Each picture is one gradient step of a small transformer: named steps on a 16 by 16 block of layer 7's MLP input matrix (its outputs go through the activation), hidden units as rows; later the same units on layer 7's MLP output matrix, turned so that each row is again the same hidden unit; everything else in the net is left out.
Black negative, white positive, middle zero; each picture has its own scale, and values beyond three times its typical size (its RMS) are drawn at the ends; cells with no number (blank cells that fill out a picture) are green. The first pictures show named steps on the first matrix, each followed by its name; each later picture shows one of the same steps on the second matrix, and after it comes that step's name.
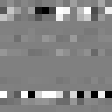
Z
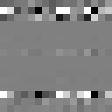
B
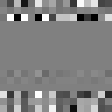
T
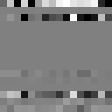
T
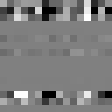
Z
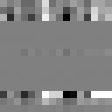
B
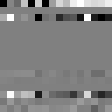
T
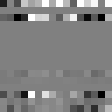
T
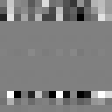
B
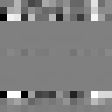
B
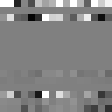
T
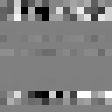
Z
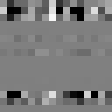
Z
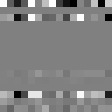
T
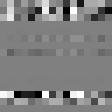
Z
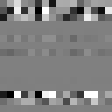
Z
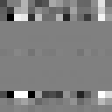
B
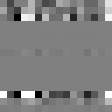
B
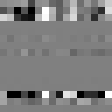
Z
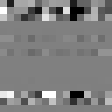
Z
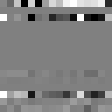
T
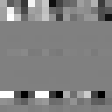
B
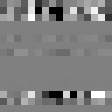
Z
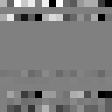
T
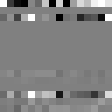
T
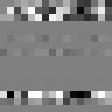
Z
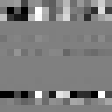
Z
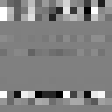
Z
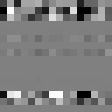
Z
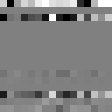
T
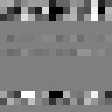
Z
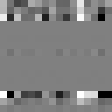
B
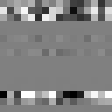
Z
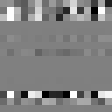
Z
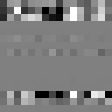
Z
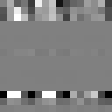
B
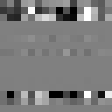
Z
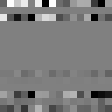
T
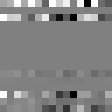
T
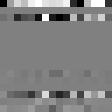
T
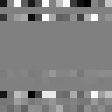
T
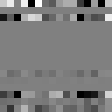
T
